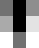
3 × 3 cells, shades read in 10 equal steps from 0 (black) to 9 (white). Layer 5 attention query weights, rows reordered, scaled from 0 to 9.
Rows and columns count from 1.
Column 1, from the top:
4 6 9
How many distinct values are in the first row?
3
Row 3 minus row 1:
5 4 4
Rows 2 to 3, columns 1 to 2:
6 0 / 9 4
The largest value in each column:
9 4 9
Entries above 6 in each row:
0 1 2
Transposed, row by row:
4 6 9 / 0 0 4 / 5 8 9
